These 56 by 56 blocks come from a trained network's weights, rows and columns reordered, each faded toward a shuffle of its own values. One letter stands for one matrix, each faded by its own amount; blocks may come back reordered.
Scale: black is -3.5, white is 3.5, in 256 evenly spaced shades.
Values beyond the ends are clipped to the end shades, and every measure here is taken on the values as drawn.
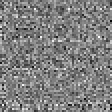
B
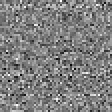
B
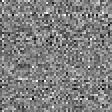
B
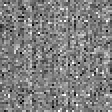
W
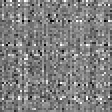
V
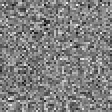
B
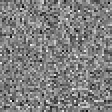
B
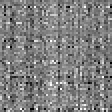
V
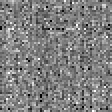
W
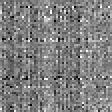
V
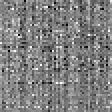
V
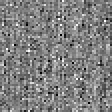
W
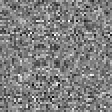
B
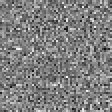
B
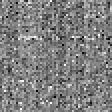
W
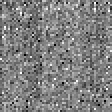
W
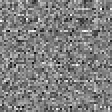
B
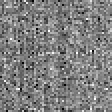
W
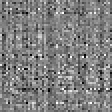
V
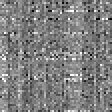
V
